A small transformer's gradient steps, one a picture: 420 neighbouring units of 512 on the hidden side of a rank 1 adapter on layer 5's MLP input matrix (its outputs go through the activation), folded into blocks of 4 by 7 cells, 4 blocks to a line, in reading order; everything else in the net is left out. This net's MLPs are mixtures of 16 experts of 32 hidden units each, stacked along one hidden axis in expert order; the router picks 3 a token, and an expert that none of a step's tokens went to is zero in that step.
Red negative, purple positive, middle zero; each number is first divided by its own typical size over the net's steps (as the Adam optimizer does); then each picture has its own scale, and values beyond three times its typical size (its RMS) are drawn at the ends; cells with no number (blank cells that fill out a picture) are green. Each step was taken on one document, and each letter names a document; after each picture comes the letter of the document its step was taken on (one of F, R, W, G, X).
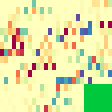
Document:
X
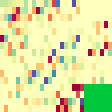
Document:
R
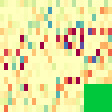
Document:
X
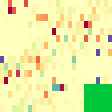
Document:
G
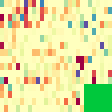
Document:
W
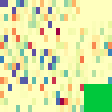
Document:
R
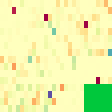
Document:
G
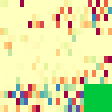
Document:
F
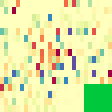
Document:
G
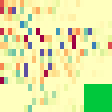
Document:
R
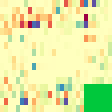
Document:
G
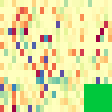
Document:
X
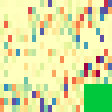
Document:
F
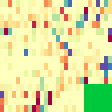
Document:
F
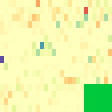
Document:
G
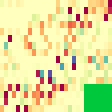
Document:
F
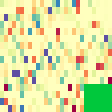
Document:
R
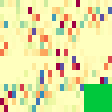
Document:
F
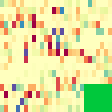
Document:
F
